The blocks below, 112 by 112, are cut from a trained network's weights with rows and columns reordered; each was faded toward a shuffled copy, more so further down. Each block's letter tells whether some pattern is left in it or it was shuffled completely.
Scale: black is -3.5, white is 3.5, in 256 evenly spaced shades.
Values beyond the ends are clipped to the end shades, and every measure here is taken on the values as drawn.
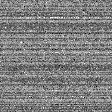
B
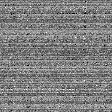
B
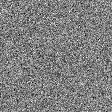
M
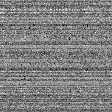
B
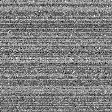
B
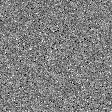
M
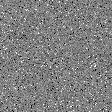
M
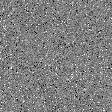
B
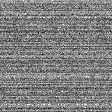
B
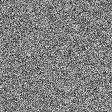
M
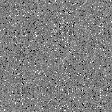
B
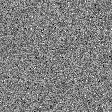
M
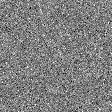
M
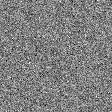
M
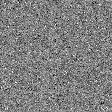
M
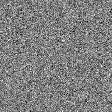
B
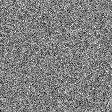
M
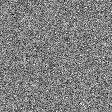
M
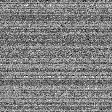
B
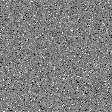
M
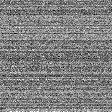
B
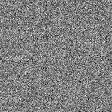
B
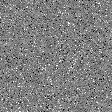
M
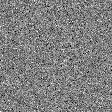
M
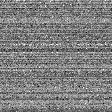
B
